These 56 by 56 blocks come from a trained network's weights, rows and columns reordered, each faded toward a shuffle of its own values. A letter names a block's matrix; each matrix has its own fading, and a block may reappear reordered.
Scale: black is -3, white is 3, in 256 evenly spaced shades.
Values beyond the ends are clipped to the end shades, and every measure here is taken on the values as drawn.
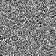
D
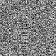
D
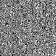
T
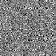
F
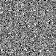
T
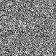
F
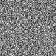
D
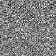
F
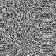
D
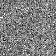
T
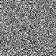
F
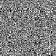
F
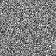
D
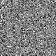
T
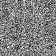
T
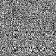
F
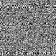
F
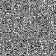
F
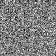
T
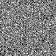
T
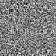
D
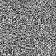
D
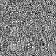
D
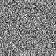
D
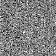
T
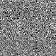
F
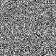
F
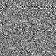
F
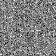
T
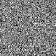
F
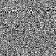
F
